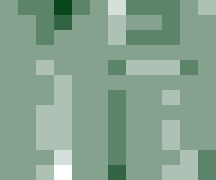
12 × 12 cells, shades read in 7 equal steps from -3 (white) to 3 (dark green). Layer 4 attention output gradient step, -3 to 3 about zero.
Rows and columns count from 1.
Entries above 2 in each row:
1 0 0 0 0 0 0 0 0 0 0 0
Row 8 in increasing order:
-1 -1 0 0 0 0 0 0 0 0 0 1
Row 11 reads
0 0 0 -2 0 0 1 0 0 0 -1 1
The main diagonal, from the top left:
0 0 1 0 0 0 1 0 0 -1 -1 1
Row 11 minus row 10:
0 0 1 -1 0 0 0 0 0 1 -1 1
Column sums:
0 1 -2 -5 1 0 4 1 1 -2 -1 1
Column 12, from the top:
-1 0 0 0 0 0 0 0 0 0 1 1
